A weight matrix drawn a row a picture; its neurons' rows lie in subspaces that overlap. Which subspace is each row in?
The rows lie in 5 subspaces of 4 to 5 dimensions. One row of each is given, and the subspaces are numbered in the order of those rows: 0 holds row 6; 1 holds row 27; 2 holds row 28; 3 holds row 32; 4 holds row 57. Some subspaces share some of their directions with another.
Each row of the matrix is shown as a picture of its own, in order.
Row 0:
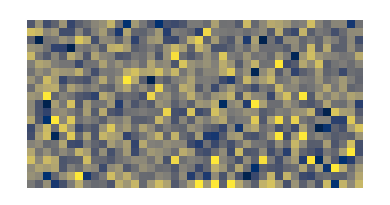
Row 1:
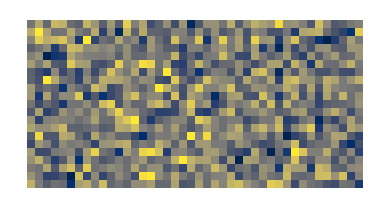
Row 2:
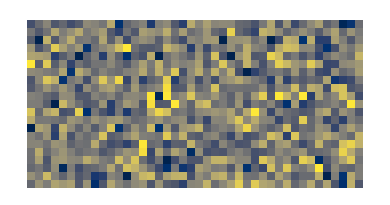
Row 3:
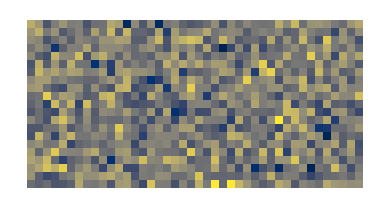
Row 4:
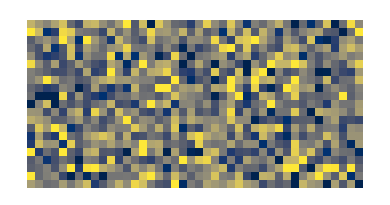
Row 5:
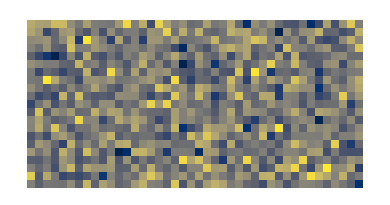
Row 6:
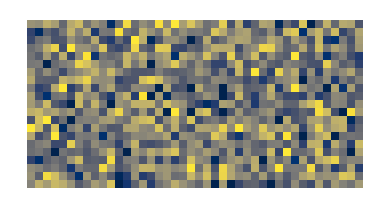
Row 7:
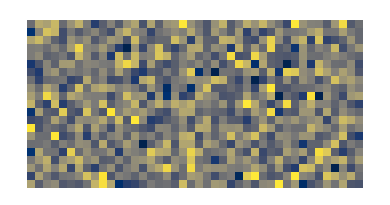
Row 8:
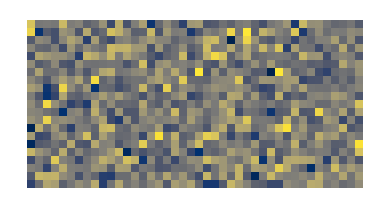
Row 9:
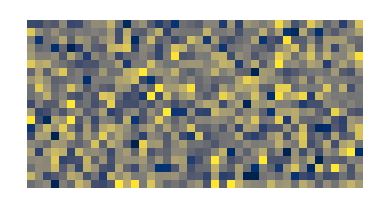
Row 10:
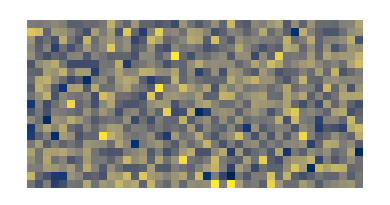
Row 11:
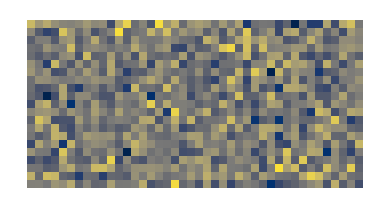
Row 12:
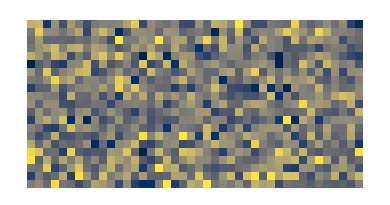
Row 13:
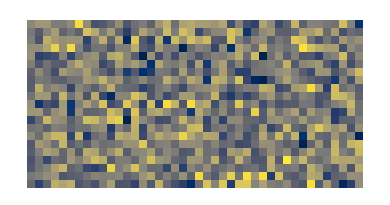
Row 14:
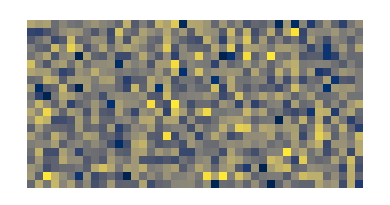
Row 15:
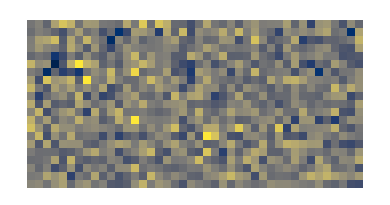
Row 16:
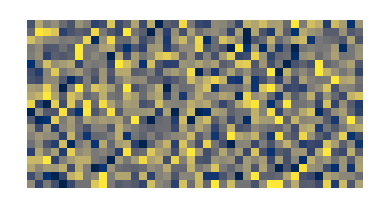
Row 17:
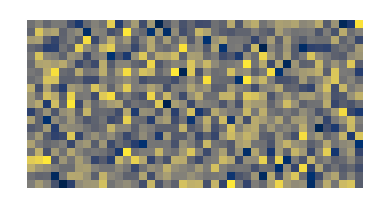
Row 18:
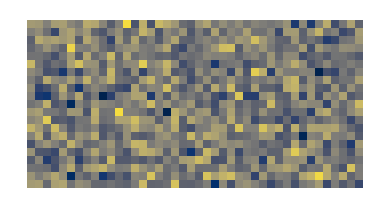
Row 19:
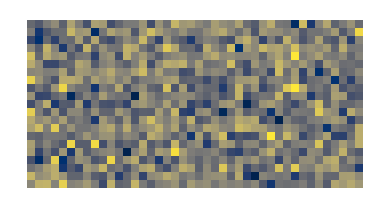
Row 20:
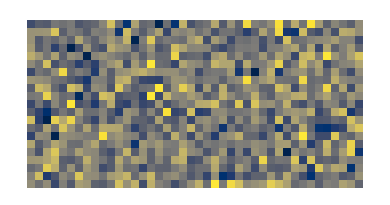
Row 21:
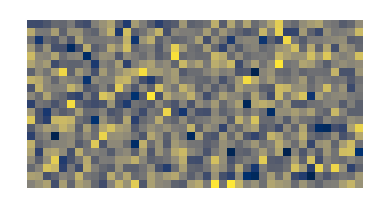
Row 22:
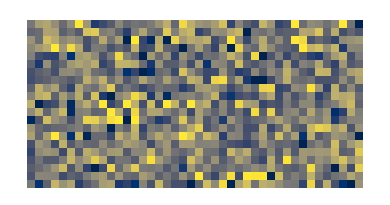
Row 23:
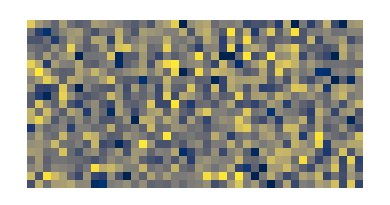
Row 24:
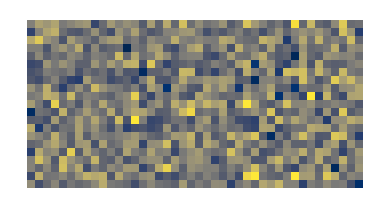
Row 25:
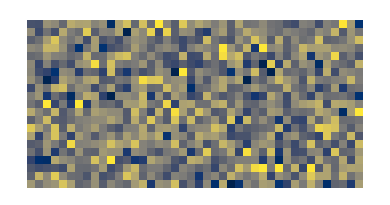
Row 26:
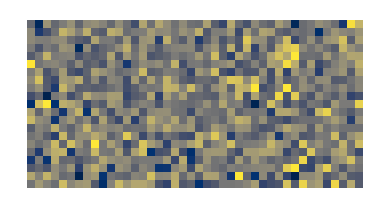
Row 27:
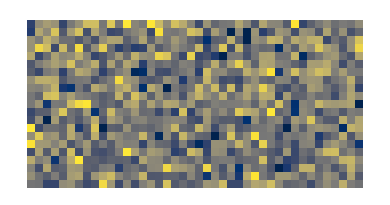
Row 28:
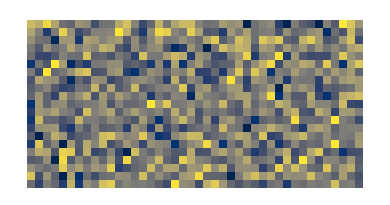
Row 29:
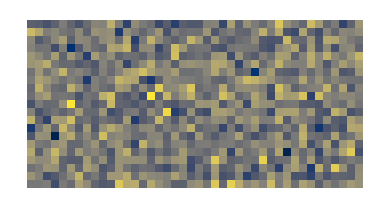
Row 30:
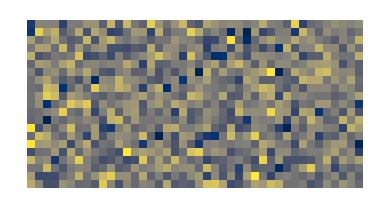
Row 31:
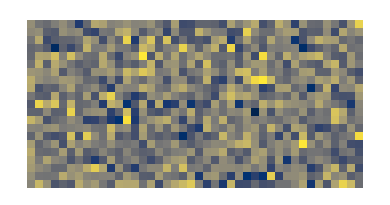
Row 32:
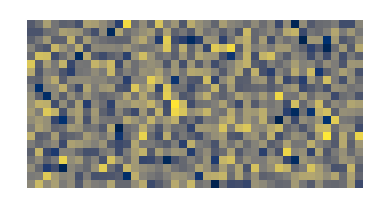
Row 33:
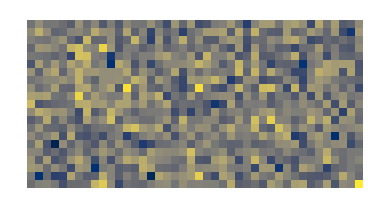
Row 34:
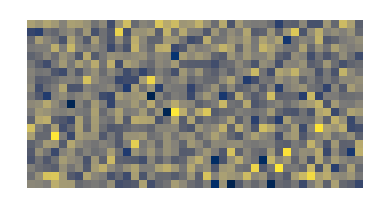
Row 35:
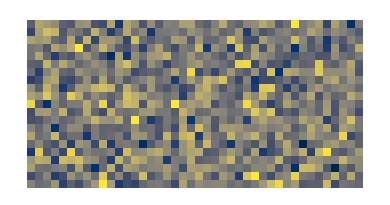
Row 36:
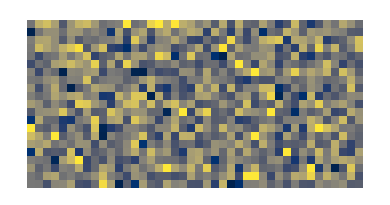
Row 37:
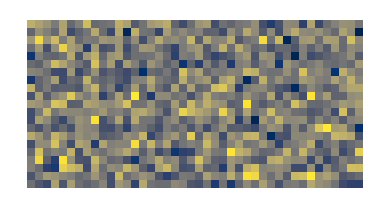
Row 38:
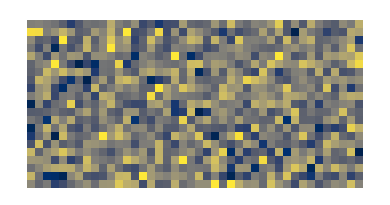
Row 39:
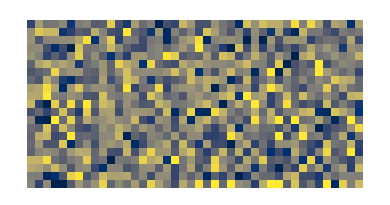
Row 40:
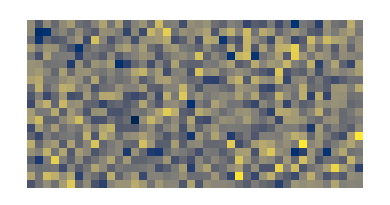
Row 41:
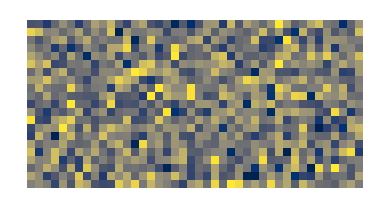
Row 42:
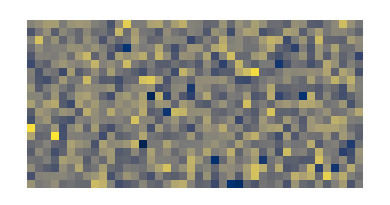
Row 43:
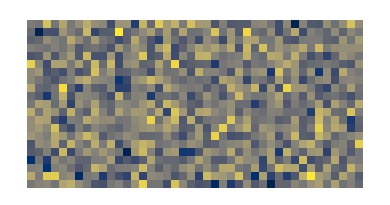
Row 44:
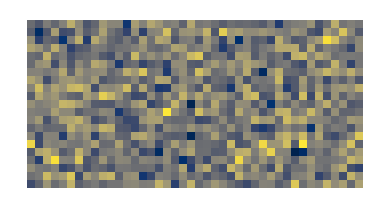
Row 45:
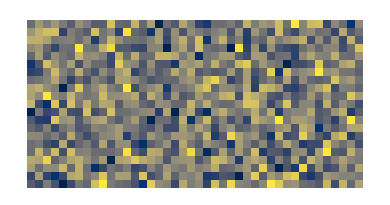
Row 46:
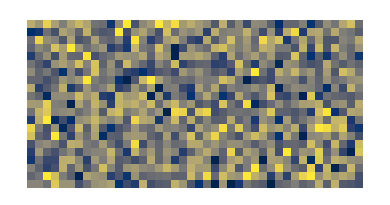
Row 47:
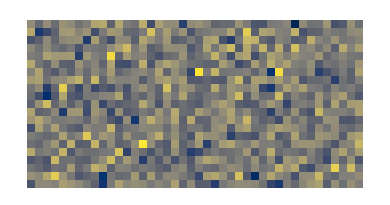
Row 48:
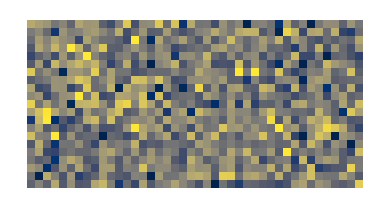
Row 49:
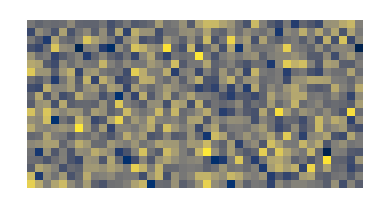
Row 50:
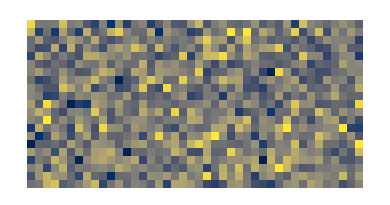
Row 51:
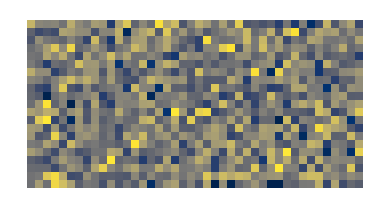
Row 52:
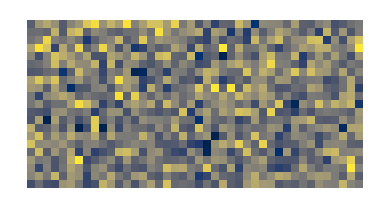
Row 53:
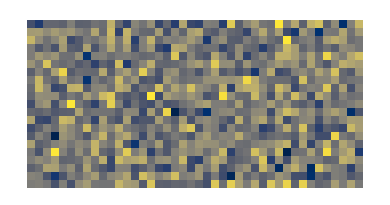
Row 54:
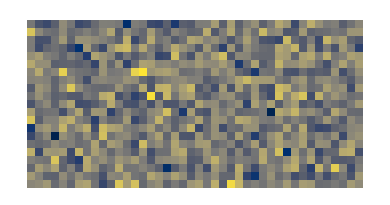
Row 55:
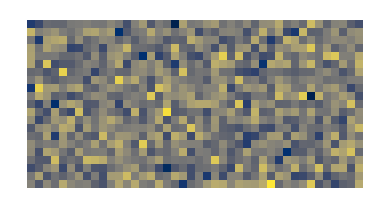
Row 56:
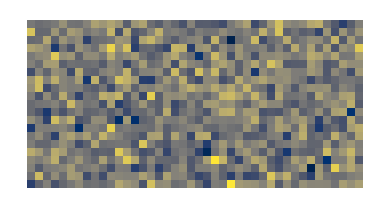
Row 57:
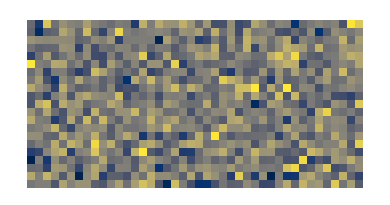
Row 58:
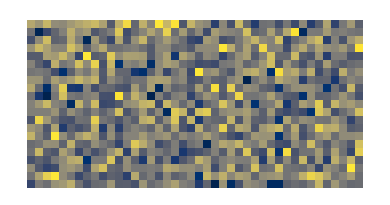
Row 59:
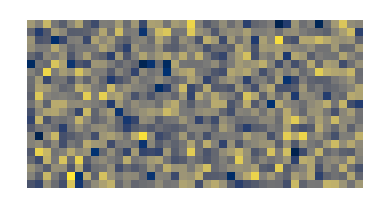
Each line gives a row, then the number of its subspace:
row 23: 3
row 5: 2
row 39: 4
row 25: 3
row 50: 1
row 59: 2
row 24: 0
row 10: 2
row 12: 4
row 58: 1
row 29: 0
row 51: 4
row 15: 2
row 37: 0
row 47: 1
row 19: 0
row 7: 0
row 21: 0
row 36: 1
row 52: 1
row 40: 2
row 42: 3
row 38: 2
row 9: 4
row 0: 4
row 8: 1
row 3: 3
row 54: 1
